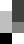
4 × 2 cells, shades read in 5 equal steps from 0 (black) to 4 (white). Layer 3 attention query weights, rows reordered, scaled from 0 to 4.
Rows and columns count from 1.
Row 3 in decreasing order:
3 2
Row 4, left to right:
0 4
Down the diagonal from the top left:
4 1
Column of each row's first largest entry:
1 1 1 2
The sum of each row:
5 4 5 4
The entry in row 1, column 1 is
4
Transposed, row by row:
4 3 3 0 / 1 1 2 4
